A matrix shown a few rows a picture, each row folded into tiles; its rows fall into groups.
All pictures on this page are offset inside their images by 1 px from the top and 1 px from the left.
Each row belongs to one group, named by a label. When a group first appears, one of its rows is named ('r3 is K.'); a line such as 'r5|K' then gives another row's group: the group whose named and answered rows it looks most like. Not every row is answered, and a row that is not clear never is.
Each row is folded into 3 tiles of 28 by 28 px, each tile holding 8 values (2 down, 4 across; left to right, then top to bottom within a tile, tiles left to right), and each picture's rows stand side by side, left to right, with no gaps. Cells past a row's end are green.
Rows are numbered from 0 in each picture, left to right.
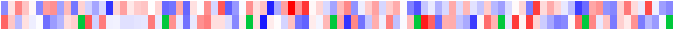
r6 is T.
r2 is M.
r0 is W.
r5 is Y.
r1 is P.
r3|P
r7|P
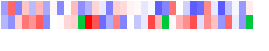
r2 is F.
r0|M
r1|Y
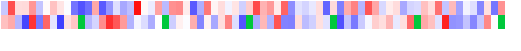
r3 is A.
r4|T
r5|A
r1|M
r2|F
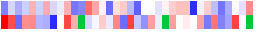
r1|A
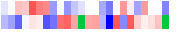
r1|Y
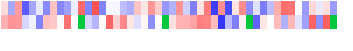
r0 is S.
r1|M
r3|T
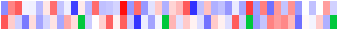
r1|M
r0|W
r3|M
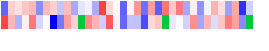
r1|W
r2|F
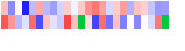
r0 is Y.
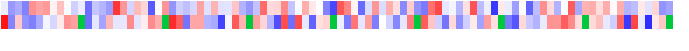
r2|Y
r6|F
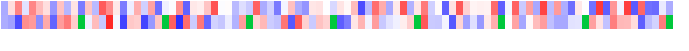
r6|M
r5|P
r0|T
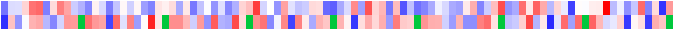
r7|W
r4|T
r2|S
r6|T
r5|S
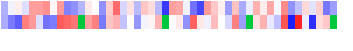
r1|Y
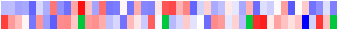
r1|S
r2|A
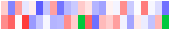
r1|P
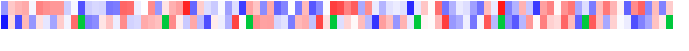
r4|A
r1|F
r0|T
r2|A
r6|F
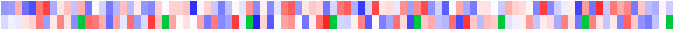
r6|F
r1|S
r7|M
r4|F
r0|F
